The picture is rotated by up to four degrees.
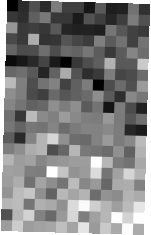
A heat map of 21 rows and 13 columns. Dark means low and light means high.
Slope: up to the bottom. Stripes: none. Grain: fine. Average level on the scale: 50%.
